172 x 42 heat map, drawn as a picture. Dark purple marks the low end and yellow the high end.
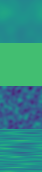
It is made of 4 by 1 panels. Panel 1,1: middling, smooth, faint in contrast. Panel 2,1: high, flat. Panel 3,1: low, blotchy. Panel 4,1: middling, streaked across.
